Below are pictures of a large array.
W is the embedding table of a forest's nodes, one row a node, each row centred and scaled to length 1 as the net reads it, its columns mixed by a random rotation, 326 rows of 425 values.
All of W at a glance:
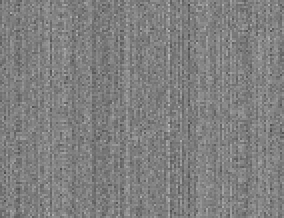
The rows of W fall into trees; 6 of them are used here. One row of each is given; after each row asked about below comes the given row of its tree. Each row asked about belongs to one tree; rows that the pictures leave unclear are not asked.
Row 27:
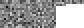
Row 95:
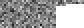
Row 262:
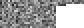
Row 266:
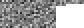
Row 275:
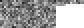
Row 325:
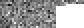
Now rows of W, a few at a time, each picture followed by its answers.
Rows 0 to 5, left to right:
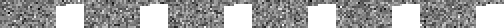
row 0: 95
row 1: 325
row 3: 266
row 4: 275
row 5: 95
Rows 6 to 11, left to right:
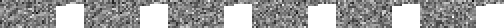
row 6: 325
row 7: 325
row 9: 95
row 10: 262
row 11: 27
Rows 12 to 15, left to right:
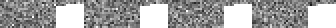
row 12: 27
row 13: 325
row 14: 325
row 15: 325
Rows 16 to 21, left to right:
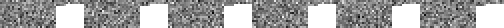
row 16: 27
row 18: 95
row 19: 95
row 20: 27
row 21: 266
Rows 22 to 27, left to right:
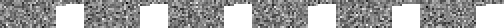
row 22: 275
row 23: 27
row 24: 27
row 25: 27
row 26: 266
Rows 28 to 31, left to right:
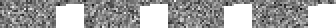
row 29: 325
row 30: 325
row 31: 275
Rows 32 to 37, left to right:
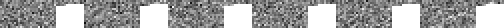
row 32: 27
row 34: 275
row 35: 262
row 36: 266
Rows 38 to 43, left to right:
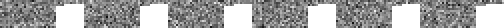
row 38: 266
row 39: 27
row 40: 275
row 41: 266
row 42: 275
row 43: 275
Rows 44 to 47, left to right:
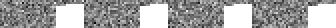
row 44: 275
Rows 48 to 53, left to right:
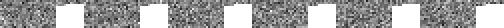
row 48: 275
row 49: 266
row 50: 27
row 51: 325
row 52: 266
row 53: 27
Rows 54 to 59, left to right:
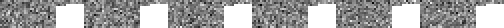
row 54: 325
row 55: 325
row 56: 95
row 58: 95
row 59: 325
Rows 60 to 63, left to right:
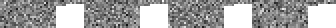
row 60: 95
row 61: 95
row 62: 95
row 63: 325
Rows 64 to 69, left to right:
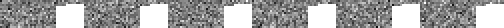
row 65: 27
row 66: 95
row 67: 325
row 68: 27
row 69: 95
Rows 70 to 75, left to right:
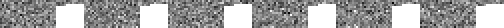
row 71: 95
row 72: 262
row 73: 325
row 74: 325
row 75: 325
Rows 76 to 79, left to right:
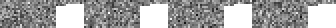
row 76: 27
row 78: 275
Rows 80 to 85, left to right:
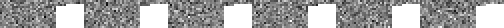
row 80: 262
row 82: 325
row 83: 262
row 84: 95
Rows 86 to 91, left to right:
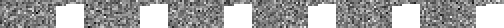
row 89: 95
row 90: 262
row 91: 95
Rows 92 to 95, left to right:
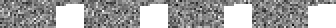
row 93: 325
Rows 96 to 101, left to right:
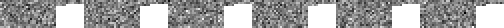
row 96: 275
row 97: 262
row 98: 325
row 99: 275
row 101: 95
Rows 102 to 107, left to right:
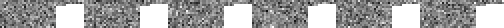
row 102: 95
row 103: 266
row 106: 95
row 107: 275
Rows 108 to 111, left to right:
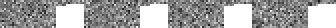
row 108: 95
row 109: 95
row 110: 95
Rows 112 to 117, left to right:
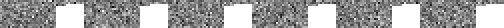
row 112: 27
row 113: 325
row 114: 27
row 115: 95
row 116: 27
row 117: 275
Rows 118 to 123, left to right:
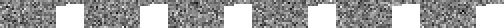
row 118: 27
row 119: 27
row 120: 325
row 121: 95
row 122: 275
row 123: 95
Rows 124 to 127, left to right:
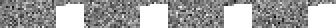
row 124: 27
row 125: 95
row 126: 325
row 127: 27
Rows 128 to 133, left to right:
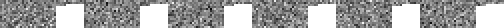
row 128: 266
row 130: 95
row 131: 95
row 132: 262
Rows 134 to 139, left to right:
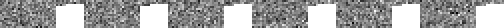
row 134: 27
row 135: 262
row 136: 325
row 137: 266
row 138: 275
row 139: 325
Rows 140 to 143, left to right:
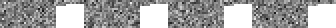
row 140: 95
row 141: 325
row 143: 275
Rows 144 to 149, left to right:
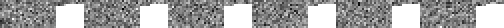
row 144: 325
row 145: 95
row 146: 275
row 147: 95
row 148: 325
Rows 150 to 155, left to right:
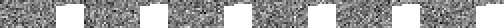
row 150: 27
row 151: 325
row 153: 27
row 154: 95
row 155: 27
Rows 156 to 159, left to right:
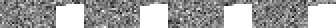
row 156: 262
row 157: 325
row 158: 325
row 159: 95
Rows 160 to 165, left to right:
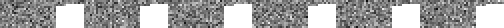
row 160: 262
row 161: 262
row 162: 27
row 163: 95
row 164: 266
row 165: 95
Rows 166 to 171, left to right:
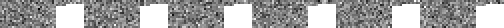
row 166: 95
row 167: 266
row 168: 266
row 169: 275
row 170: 95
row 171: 275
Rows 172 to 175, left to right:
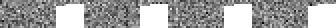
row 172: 27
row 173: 95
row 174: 266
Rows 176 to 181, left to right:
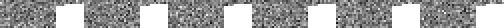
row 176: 266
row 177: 95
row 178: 325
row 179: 266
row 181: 275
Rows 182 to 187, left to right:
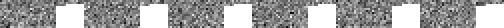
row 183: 275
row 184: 95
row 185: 95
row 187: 325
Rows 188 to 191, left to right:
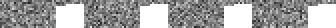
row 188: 325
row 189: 27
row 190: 95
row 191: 325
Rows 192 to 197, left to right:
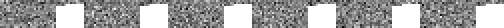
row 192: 266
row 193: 325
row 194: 27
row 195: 325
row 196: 325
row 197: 325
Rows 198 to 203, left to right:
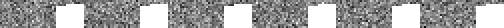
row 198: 262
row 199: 27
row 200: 262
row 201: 95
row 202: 262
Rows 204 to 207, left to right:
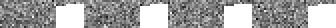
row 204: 27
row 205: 27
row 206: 262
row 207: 27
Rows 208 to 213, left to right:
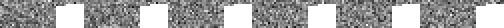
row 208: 27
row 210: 275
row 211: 275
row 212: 266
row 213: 325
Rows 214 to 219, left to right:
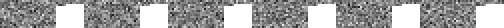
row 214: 325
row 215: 275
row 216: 266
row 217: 266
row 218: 262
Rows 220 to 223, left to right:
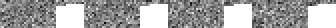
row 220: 95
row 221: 275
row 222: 325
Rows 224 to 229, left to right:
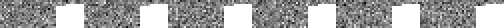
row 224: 275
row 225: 275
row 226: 266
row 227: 95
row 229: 325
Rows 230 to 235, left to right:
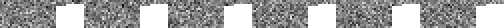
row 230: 262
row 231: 275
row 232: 325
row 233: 95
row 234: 27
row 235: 95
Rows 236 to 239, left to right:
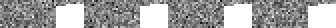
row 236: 27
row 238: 27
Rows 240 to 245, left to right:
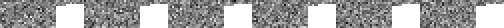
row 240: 95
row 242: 275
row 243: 95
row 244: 325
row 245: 325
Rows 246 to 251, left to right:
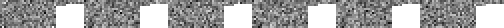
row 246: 95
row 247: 325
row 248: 275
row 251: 27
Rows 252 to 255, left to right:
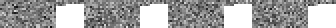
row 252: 262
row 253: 27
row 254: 95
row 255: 27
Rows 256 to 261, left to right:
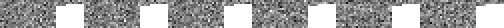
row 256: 95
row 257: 95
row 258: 95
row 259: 325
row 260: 266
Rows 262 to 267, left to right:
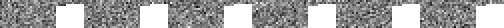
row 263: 27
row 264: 325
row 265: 95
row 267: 275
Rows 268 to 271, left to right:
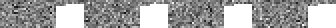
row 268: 262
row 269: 95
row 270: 95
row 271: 266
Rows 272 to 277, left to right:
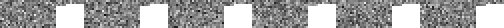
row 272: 275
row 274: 325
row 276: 27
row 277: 27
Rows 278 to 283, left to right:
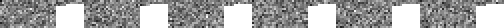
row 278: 325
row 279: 27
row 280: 95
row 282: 325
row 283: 325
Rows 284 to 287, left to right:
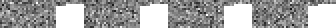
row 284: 325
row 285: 325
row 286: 325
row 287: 95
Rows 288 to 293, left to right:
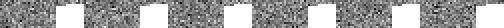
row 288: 325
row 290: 95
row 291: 27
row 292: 95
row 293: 262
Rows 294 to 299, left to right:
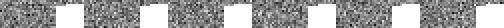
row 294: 275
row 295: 266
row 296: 275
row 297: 325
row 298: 325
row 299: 27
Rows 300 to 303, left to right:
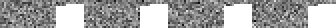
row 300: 325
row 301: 266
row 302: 325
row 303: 95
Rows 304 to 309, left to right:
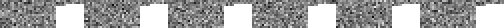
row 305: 95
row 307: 262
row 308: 27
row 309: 325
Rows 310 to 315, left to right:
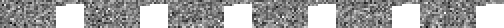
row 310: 325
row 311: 27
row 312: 266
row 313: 95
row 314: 325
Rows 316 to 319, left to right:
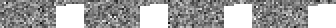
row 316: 95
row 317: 95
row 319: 275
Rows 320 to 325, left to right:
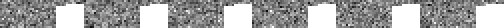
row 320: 325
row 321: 325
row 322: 325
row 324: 262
